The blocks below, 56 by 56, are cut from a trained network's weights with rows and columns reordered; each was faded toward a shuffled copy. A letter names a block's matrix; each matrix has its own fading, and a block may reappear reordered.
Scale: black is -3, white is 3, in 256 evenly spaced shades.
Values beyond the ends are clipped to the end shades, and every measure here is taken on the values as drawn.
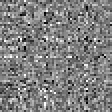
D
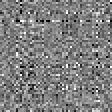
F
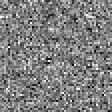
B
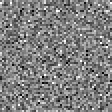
B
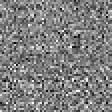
D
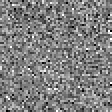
B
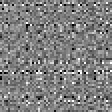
F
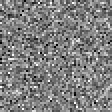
B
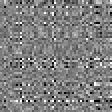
F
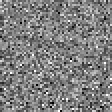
B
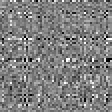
F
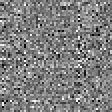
D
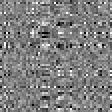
F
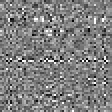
F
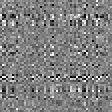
F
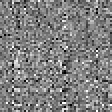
D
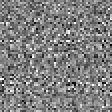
D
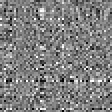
F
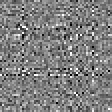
F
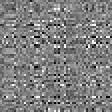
F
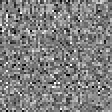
D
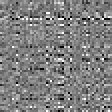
F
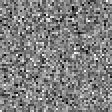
B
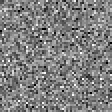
B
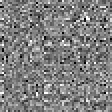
D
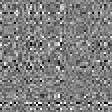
F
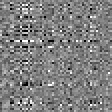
F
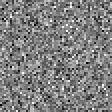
B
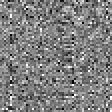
D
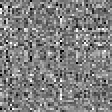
D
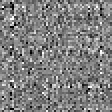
D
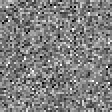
B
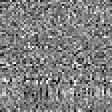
D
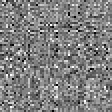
D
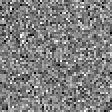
B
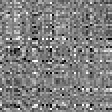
F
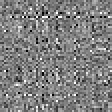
F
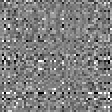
F
